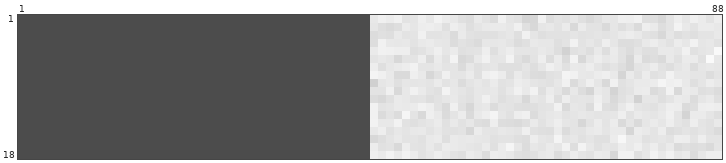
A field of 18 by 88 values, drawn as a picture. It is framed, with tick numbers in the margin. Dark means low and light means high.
The table splits into one row of 2 panels. Panel 1,1: low, flat. Panel 1,2: very high, fine-grained, faint in contrast.
